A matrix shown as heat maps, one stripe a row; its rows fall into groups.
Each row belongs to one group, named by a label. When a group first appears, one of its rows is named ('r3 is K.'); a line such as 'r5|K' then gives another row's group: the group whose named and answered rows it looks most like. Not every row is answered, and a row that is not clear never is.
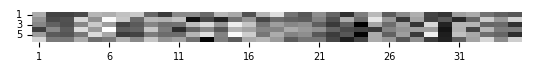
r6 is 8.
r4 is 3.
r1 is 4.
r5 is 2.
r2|8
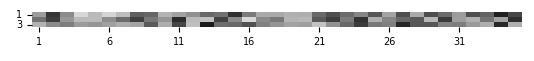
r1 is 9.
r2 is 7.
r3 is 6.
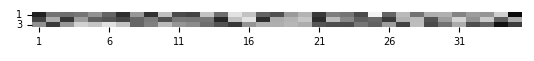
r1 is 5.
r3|9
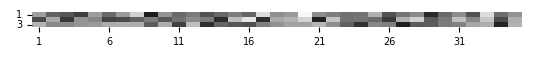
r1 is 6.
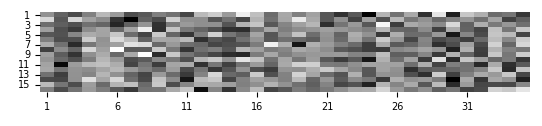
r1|2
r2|9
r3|5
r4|6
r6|8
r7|6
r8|3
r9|6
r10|2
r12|6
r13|7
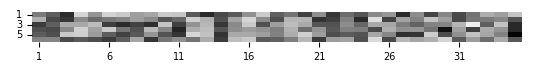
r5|7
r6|5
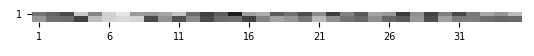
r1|8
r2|6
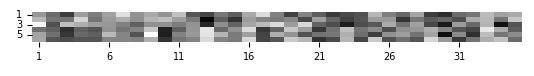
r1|8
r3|9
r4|5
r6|5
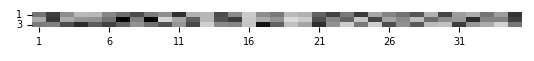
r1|7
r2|9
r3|5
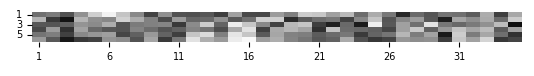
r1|6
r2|4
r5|2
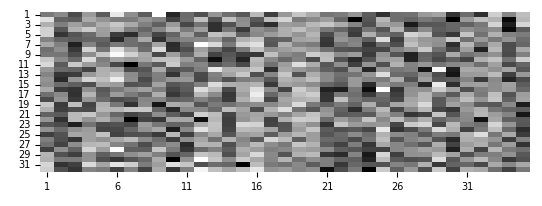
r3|6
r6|5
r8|3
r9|6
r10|8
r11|9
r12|2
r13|4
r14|9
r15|2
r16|5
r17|3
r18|3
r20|4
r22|9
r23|5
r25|7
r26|4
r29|5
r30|2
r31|8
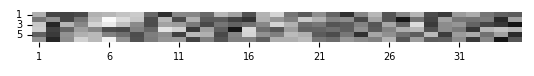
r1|4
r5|7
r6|9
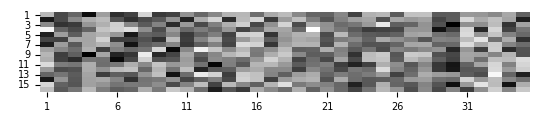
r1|4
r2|7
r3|4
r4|6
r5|3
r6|7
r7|3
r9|4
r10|4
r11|8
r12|8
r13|5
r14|3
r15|4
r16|8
